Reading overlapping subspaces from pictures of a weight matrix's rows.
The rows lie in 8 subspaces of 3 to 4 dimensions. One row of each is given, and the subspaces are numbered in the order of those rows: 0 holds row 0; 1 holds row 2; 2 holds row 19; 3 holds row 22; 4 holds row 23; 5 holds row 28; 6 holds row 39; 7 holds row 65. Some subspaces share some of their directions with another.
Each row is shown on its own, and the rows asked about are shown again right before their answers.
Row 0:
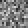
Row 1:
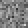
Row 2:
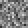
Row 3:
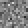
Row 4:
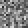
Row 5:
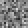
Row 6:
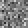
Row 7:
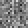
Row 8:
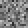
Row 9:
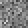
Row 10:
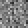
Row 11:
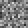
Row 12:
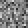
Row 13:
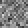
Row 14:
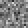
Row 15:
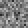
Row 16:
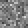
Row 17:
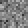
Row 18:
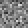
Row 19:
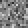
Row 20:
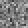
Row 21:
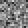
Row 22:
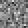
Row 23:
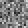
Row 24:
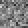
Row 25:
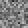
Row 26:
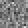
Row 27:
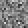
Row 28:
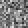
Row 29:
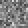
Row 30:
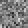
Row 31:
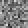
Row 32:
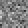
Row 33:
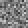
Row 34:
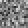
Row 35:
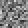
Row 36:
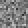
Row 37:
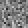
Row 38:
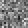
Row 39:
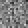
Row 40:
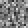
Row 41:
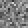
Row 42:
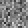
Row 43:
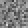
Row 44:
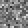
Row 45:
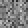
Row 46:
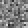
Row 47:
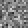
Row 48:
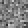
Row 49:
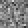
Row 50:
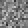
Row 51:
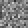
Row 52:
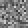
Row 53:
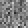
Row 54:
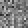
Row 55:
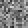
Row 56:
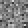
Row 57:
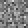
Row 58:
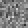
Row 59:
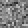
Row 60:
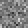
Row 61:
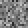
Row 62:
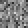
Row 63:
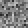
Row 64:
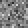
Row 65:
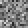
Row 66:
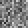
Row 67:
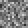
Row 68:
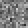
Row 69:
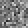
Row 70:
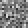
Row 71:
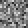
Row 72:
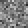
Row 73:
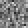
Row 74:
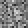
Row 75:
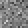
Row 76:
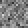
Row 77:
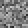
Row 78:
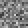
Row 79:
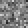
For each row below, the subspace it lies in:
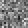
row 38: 1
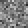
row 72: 5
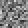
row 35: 1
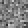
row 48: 0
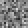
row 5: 1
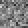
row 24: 2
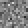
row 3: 2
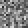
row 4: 5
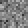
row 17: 7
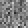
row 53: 7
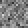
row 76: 2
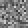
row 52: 4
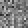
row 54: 5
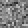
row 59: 5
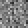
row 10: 6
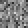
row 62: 7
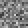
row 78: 7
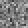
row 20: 3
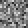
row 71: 4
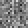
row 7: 6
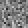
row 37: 6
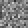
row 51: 0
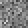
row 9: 7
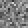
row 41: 7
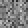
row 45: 6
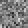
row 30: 1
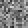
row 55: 5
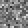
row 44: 5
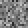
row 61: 4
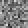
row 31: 0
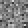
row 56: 0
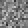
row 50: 0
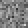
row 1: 3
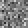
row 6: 1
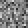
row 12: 6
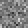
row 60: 1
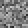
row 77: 5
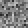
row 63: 5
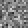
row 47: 1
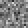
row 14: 3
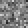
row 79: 3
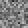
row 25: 6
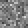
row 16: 5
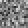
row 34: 0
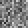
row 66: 7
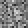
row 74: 2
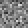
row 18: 6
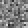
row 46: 0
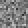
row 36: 6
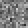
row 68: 3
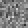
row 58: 3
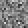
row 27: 6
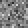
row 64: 2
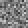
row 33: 4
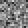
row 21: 3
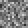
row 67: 1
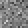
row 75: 7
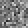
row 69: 7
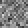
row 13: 2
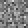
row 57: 2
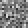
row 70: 3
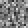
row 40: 7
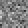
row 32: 1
